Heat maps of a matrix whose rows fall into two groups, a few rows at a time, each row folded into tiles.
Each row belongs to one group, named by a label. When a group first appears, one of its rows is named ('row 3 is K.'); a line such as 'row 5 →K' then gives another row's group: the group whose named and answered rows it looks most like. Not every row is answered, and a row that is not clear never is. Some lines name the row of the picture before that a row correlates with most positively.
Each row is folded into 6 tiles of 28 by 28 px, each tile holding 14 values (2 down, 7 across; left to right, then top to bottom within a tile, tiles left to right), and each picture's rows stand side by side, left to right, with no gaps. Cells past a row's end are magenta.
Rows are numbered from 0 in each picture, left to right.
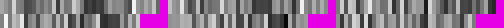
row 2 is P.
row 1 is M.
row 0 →M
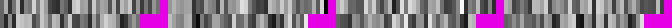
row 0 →P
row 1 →M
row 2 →P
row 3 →P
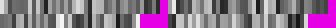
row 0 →P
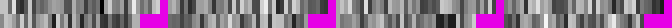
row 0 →M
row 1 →P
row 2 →M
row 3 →P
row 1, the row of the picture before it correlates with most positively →0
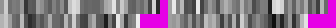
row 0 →M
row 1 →M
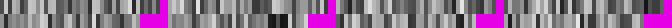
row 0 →P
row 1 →M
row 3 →P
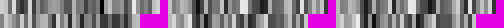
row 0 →M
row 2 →M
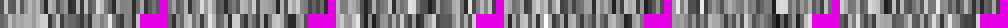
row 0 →P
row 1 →P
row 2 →M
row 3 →P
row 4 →M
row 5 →P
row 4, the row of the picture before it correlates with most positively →0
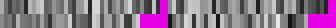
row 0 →P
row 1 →P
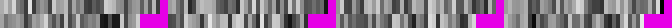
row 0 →M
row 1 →P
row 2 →P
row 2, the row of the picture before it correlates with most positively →0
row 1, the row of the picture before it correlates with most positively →0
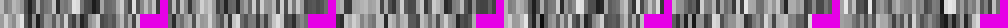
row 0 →M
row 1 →P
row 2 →P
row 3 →M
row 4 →P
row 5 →M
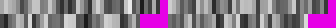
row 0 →P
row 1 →P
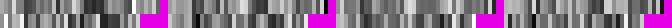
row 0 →M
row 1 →M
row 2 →M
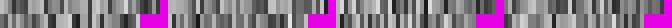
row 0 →P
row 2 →P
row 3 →P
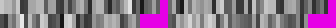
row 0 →P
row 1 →P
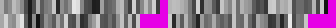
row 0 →M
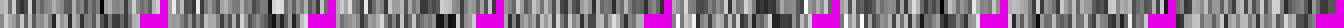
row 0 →M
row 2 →M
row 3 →P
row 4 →M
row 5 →M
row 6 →M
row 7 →P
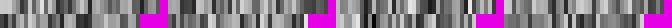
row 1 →P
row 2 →M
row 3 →P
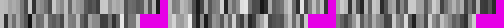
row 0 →M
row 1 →M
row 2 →P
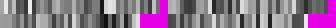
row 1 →P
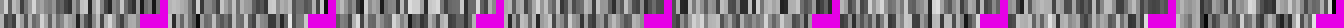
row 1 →M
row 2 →P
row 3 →P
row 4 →P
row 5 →P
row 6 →P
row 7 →M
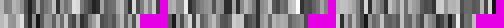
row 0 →M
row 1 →P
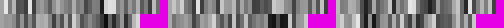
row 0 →M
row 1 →M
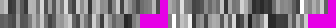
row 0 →P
